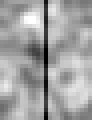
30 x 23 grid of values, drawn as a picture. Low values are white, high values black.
No overall slope runs across the table. Column 12 stands out from the rest. The centre is the ninth with the highest average. Most values sit low, with a long tail of high ones.
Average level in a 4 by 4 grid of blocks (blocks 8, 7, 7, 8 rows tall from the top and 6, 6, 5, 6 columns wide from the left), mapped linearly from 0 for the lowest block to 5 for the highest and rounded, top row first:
2113
2522
1510
2321
